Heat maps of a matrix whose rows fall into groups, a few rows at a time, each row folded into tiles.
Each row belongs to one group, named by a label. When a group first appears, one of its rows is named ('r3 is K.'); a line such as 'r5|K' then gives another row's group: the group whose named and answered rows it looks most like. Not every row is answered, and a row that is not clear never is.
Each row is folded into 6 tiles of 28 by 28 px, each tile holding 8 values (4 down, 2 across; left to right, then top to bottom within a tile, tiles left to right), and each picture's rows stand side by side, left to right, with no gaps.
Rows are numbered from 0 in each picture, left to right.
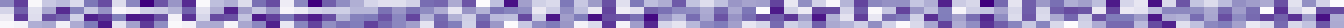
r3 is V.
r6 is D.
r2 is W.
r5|D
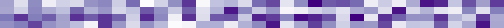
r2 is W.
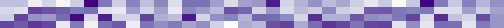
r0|W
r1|D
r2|W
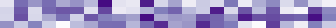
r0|D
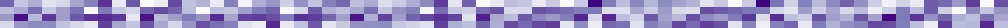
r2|V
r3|W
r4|W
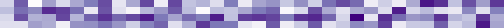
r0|D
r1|V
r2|W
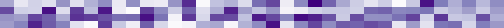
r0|V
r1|D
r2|W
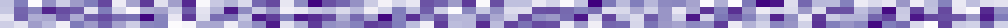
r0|D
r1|D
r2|W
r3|W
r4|W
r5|V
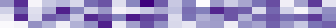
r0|D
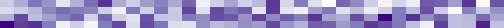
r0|W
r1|D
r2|W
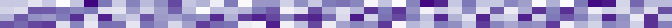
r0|W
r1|V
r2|W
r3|W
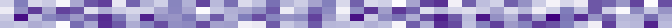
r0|D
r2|D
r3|W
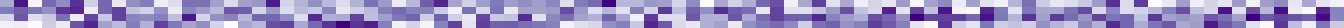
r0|D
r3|W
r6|D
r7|V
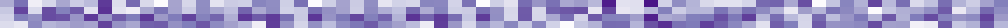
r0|D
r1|V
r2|V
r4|W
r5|V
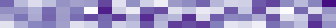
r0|V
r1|W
